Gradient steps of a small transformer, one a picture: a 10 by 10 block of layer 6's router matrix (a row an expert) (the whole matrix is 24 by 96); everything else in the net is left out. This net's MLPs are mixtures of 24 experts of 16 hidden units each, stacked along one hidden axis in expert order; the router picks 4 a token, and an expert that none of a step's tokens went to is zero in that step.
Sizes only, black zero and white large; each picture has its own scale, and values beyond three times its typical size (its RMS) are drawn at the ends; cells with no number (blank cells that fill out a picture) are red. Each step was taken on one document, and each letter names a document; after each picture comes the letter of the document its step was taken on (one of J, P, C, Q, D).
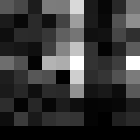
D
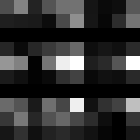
D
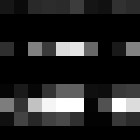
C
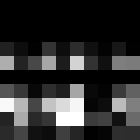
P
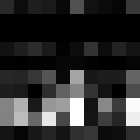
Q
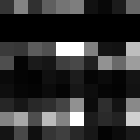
Q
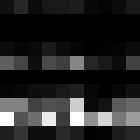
P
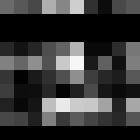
D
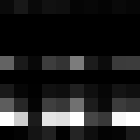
P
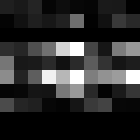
D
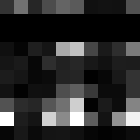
Q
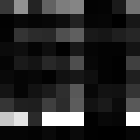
Q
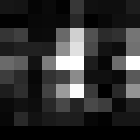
D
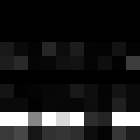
P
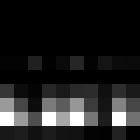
P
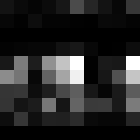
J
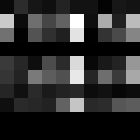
J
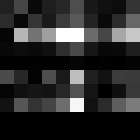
J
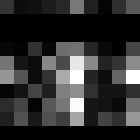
D
